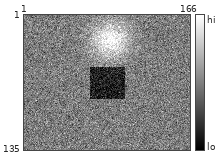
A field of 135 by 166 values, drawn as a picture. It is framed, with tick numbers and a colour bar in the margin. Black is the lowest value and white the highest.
Bumps: one, in the top middle. Ninth with the highest average: top middle. Stripes: none. Odd patch: lower, in the centre. Average level on the scale: 50%.
